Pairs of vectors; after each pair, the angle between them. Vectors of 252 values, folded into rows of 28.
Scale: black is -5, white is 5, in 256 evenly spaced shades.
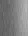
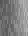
nearly parallel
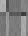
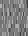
orthogonal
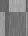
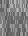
partly aligned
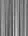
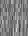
partly aligned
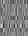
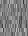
partly opposed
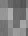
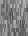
partly opposed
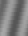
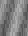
nearly opposite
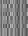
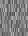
orthogonal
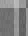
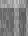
nearly parallel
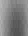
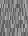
orthogonal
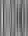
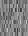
orthogonal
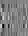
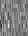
partly opposed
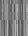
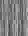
nearly parallel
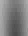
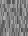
orthogonal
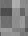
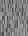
orthogonal
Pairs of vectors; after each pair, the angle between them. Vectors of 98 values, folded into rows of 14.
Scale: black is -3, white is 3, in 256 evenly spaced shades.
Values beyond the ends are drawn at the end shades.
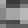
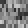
partly opposed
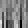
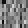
partly aligned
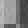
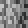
partly aligned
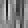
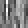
nearly opposite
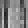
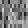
partly aligned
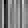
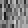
partly aligned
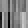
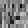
partly aligned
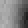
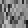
orthogonal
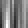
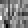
partly opposed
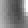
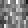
partly opposed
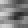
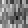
partly aligned
